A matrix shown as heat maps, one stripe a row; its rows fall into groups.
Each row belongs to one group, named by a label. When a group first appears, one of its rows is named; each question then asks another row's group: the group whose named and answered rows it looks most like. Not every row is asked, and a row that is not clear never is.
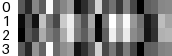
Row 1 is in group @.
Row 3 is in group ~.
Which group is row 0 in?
~
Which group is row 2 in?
@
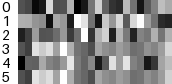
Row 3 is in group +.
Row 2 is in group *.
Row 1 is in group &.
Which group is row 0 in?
~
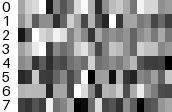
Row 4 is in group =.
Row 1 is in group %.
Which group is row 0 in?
&
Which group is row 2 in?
+
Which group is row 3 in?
&
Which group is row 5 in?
*
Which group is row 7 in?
~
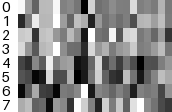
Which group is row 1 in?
+
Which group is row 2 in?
%
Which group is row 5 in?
~
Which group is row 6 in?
*
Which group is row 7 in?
&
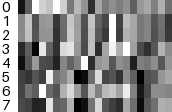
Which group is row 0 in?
+
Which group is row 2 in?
%
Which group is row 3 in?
@
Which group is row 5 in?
~
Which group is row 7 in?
~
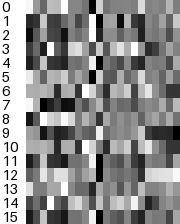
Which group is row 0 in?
%
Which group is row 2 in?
*
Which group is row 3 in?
@
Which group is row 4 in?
*
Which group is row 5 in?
%
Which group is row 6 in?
&
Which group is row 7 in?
=
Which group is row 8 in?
+
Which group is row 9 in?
=
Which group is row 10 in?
&
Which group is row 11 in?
*
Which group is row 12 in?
+
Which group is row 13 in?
%
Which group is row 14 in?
@
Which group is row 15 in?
*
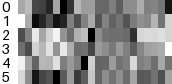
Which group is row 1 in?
=
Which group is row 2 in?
+
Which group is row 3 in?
+
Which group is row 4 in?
%
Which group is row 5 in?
=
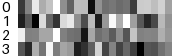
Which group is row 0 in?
+
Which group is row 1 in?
@
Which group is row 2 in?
%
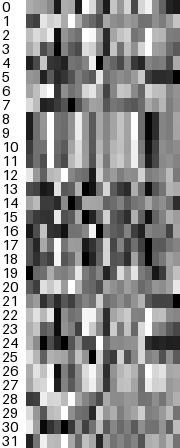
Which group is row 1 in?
+
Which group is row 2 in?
&
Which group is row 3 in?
&
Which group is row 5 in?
=
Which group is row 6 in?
&
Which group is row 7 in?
=
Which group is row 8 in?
@
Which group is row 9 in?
@
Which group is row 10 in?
@
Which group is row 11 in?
@
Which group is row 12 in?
%
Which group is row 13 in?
~
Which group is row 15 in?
~
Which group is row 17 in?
~
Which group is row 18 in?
~
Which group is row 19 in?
@
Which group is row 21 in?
=
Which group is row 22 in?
&
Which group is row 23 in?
&
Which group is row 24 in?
=
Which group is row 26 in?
&
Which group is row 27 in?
&
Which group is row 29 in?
%
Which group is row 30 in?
=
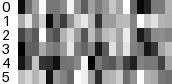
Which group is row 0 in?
@
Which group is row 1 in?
&
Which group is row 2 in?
@
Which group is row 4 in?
*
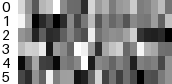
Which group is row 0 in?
%
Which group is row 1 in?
=
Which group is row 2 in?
=
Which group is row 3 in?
&
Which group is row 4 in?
*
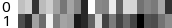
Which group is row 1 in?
~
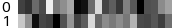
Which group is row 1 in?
=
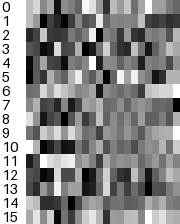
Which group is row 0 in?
&
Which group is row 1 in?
=
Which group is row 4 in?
*
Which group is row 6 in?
+
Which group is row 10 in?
=
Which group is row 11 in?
+
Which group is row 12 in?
~
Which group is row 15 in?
&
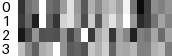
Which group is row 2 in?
*
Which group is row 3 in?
%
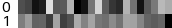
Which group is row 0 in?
~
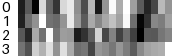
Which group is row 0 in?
@
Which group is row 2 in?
~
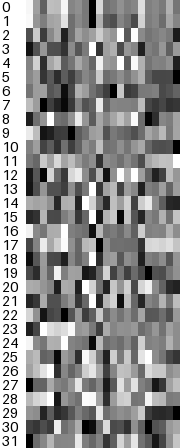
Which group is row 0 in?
%
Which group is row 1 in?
%
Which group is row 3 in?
*
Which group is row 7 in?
=
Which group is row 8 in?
@
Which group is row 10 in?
=
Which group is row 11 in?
+
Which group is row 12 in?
@
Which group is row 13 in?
*
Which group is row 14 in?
&
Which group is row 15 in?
*
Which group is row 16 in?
%
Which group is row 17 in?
+
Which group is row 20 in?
&
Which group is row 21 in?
*
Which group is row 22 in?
=
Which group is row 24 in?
%
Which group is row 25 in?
&
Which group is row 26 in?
&
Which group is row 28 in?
&
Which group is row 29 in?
=
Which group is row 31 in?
@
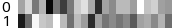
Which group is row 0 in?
&
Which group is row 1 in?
+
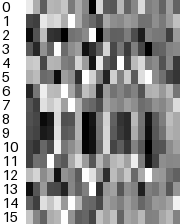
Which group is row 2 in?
*
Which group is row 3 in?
~
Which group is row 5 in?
&
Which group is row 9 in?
~
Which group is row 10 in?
~
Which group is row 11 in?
@
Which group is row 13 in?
*
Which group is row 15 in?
%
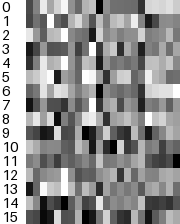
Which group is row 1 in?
@
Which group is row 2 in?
%
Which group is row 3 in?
*
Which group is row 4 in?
+
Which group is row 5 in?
&
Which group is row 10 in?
%
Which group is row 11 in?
=
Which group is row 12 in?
%
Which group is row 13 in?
+
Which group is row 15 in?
~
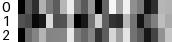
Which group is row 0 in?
@
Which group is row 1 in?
~
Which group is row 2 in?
@
